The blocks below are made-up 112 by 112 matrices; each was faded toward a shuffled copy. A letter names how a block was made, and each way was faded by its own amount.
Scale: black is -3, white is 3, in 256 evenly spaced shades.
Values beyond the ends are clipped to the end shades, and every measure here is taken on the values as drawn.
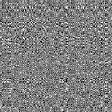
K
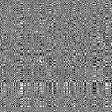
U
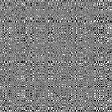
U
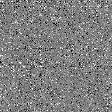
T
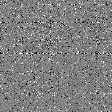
T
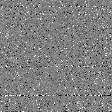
T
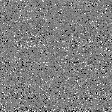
T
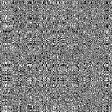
K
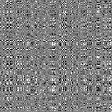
U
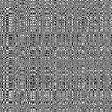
U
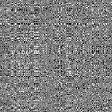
K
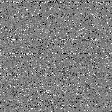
T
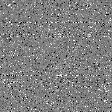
T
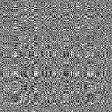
U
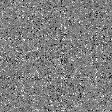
T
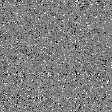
T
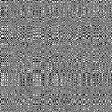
U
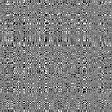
U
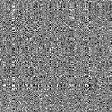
K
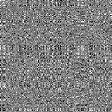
K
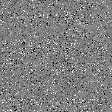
T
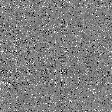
T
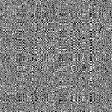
K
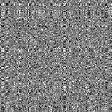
K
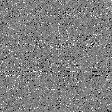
T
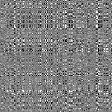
U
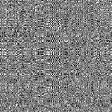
K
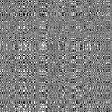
U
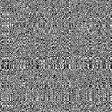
K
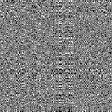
K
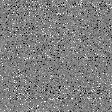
T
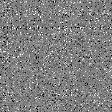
T
